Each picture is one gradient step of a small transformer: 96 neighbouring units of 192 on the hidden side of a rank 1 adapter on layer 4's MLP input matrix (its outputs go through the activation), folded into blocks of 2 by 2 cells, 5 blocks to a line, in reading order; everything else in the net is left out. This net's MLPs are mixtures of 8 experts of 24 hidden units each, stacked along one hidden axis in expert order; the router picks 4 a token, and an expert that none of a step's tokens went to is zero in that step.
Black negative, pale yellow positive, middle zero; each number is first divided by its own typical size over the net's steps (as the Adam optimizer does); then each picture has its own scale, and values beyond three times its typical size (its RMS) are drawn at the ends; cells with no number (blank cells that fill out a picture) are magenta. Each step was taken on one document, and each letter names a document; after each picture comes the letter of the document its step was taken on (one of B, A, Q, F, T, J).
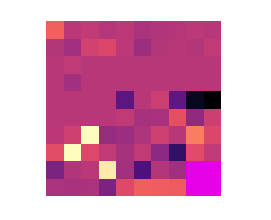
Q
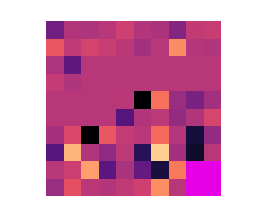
Q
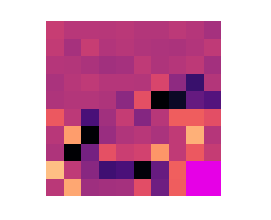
Q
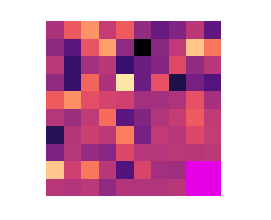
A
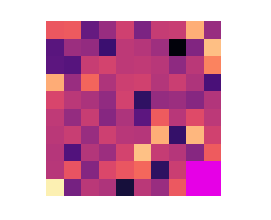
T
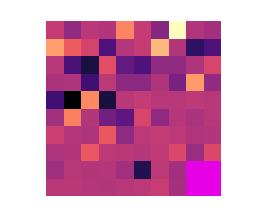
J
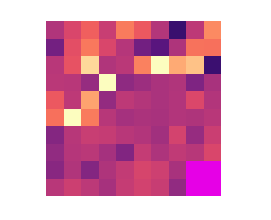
J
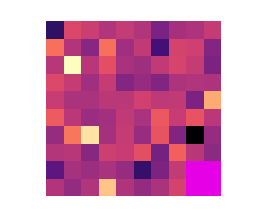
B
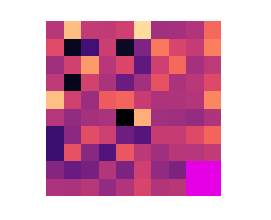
A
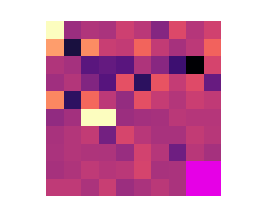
J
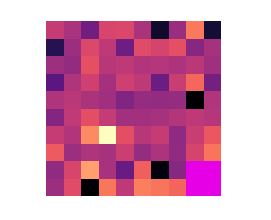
T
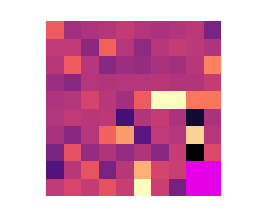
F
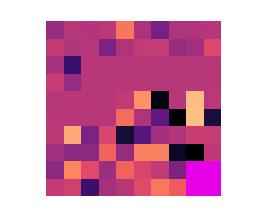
F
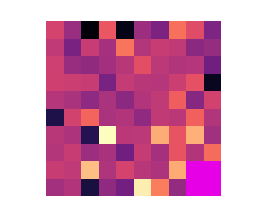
T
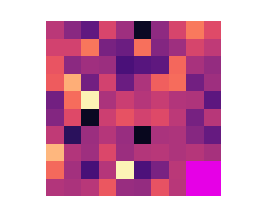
A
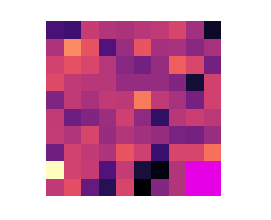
B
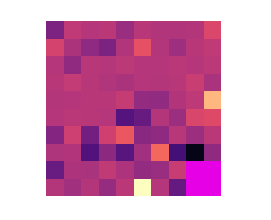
F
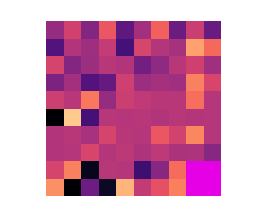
T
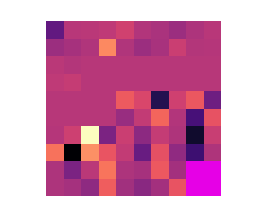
Q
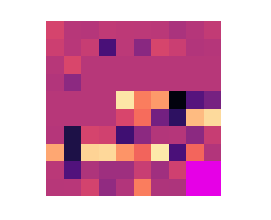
F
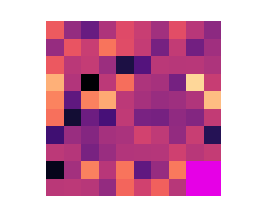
A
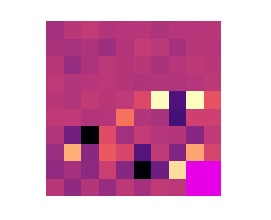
Q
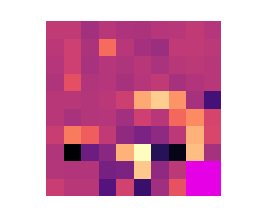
Q
